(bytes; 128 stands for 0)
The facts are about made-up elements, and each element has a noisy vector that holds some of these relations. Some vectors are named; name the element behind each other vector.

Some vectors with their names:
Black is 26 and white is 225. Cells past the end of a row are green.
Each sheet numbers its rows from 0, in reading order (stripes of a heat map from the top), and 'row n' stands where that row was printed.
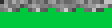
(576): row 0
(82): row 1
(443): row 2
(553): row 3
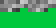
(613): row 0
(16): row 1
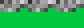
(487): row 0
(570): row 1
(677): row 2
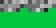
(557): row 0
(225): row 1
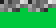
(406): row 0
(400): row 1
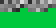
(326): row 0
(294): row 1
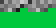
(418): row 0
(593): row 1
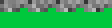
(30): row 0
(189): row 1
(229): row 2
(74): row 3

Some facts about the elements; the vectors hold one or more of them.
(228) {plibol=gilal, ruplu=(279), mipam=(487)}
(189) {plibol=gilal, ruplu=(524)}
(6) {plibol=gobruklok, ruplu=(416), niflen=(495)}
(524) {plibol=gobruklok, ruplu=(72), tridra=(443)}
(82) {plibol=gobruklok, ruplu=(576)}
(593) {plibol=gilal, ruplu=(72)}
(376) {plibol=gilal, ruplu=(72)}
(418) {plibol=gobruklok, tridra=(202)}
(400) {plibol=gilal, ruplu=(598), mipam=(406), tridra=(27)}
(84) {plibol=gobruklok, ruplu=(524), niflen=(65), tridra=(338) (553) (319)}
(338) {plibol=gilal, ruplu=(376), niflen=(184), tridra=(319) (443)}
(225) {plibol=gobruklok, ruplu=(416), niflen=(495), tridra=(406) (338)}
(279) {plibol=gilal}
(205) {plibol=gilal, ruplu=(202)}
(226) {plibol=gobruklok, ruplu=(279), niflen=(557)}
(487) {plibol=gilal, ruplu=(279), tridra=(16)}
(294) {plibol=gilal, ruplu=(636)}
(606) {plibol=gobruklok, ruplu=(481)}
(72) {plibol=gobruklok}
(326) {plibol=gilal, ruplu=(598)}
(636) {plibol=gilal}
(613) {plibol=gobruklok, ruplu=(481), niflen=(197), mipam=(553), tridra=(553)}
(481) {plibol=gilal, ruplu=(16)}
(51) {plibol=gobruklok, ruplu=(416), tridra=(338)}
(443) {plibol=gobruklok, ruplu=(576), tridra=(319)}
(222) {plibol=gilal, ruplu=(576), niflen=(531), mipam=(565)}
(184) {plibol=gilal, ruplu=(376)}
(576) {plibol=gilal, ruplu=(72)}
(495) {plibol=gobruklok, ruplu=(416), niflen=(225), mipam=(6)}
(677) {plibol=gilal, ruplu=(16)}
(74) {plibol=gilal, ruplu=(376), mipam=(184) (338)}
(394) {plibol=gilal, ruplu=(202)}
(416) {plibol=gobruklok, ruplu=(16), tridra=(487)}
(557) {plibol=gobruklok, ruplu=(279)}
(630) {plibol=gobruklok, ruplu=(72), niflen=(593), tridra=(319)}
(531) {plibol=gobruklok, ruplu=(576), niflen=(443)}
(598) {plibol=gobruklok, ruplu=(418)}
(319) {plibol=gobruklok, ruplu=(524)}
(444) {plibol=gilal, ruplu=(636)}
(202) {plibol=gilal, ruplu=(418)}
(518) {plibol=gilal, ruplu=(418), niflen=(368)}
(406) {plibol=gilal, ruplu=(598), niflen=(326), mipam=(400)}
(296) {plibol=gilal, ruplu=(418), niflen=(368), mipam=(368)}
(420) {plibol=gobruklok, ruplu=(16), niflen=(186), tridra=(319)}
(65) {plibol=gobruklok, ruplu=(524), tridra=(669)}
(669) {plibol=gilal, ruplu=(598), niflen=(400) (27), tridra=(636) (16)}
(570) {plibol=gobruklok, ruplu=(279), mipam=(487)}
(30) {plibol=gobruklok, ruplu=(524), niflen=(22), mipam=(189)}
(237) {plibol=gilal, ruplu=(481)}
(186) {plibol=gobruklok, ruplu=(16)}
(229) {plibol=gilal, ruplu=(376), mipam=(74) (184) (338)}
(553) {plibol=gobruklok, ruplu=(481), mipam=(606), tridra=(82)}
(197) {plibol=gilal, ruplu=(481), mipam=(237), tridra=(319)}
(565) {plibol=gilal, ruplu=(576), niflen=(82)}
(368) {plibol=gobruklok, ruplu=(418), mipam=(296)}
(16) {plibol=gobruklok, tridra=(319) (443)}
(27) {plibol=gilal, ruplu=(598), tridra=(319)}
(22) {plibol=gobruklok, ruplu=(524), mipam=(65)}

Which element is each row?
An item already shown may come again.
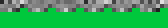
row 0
(202)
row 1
(65)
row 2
(443)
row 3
(570)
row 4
(72)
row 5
(27)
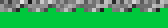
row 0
(669)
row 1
(279)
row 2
(16)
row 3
(225)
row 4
(202)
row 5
(225)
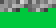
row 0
(197)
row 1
(6)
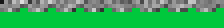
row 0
(228)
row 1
(487)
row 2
(416)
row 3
(84)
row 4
(319)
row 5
(237)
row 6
(553)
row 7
(65)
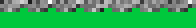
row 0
(570)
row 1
(296)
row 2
(598)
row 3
(225)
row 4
(606)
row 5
(184)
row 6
(368)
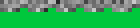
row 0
(186)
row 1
(420)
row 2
(222)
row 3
(338)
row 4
(636)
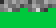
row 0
(184)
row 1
(531)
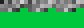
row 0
(518)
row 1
(495)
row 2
(51)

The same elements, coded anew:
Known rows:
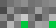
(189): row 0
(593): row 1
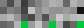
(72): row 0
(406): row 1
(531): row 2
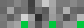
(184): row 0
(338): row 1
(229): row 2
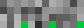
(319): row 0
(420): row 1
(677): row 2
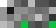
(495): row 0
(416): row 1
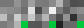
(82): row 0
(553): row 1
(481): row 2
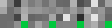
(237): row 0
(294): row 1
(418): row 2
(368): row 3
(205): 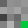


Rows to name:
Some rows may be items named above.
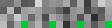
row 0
(65)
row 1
(518)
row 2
(420)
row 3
(338)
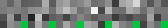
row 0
(279)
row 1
(202)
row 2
(228)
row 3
(487)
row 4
(27)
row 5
(636)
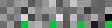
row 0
(222)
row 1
(400)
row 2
(84)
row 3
(16)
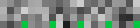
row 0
(51)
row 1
(570)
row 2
(443)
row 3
(65)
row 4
(197)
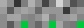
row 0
(606)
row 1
(186)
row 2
(6)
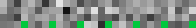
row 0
(237)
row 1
(606)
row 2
(225)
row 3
(669)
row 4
(406)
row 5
(228)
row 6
(613)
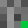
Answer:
(636)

